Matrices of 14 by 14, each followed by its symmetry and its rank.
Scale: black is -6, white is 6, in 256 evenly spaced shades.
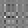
neither, rank one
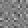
antisymmetric, rank two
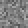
antisymmetric, full rank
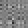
neither, rank two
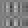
neither, rank one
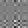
neither, rank one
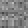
neither, rank two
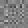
antisymmetric, rank two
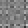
antisymmetric, rank two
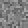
antisymmetric, full rank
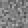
antisymmetric, full rank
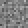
antisymmetric, full rank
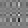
neither, rank one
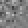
antisymmetric, rank two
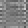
neither, rank two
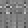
neither, rank two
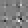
antisymmetric, rank two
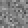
antisymmetric, full rank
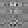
neither, rank two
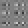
neither, rank one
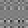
neither, rank one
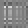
neither, rank one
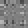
antisymmetric, rank two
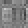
neither, rank two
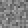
antisymmetric, full rank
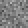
antisymmetric, full rank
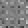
antisymmetric, rank two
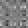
antisymmetric, rank two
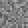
antisymmetric, full rank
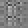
neither, rank two
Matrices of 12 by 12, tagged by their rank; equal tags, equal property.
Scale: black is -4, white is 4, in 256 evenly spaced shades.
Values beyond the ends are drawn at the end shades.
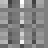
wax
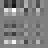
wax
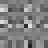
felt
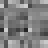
felt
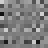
felt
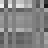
wax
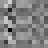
felt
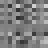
felt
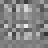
felt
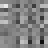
felt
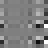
wax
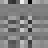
wax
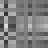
wax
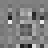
felt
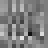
felt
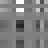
wax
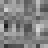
felt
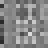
felt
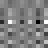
wax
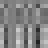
wax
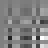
wax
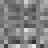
felt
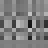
wax
